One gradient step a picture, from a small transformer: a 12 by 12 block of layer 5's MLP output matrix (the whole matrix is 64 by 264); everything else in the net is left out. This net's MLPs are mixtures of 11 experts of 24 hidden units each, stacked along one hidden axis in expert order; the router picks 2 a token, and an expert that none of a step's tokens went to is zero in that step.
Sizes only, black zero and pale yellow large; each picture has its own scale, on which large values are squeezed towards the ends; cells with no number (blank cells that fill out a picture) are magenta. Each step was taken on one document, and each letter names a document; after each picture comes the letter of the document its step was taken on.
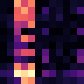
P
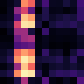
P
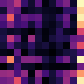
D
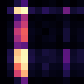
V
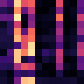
P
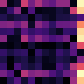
D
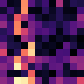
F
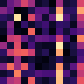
F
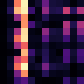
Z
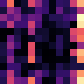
D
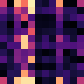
F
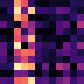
F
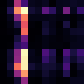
V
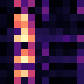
P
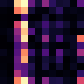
Z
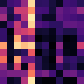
F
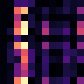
Z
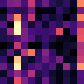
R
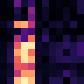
P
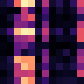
P
